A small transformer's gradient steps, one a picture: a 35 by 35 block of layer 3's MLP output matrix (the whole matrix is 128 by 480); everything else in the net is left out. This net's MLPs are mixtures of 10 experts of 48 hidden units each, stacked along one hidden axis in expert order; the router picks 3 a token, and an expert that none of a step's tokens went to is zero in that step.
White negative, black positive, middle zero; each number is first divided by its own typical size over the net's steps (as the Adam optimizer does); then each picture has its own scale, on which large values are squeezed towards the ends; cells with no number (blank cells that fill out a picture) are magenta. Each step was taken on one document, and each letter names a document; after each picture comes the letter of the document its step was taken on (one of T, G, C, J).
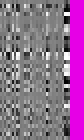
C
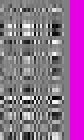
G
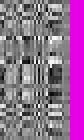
G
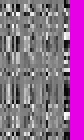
C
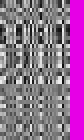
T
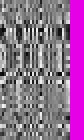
T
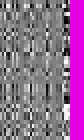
C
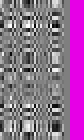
G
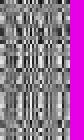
T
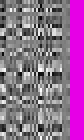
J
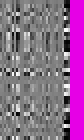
C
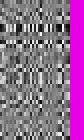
T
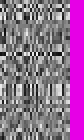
T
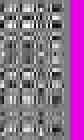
G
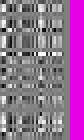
J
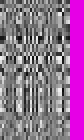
T
